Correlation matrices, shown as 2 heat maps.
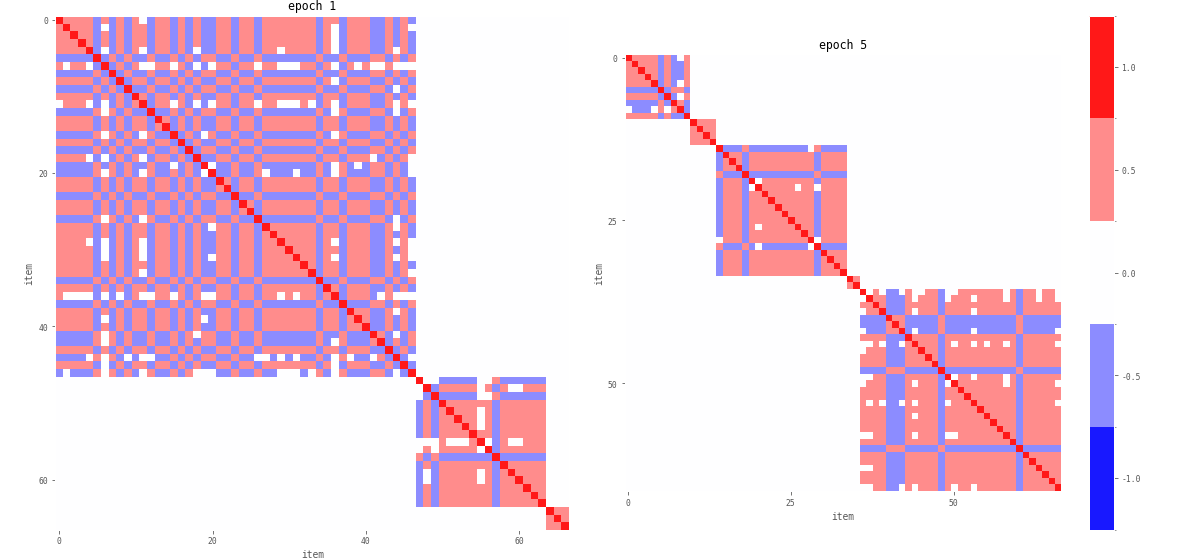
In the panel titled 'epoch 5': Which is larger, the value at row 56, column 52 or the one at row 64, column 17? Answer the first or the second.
the first
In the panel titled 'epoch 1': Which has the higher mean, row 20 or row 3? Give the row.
3
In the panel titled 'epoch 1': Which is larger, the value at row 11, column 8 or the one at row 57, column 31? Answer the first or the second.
the first
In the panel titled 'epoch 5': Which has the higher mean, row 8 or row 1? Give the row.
1
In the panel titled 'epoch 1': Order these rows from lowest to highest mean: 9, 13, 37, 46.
9, 37, 46, 13
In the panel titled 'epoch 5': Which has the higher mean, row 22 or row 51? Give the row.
51
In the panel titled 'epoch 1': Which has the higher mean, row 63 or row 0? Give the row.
0
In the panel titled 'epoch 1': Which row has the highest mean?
27
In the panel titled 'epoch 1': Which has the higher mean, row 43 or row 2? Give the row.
43
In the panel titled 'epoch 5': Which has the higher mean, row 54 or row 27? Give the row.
54
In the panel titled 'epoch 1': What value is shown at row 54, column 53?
0.5
